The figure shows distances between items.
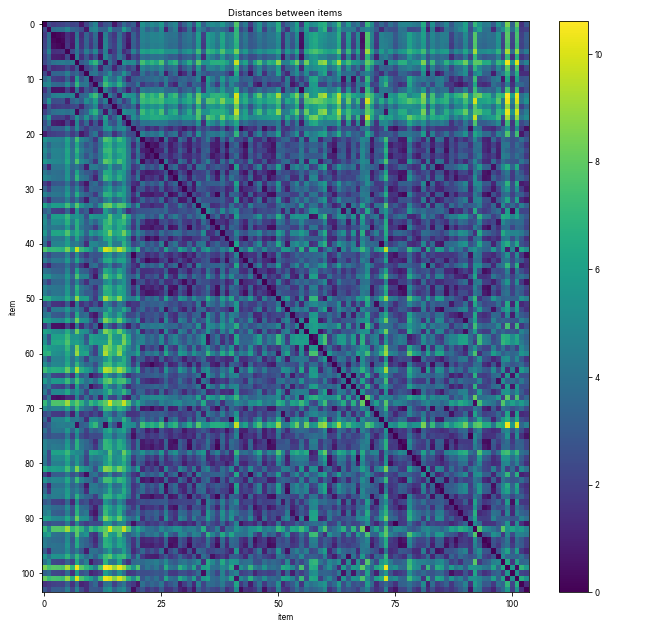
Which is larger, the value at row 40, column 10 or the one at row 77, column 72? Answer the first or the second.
the first
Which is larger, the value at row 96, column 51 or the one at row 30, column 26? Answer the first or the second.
the first
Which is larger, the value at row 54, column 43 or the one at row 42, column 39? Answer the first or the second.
the first
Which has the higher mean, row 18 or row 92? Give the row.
92
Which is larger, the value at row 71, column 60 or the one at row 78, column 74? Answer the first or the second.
the first
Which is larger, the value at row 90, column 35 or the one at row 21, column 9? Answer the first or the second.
the first
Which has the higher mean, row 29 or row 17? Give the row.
17
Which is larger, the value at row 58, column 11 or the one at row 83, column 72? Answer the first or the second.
the first
